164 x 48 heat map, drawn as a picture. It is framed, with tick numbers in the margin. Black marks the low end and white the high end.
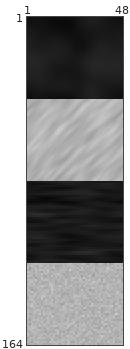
The table splits into 4 rows of 1 panel. Panel 1,1: very low, smooth, faint in contrast. Panel 2,1: high, slanting up to the right, faint in contrast. Panel 3,1: very low, streaked across, faint in contrast. Panel 4,1: high, fine-grained, faint in contrast.
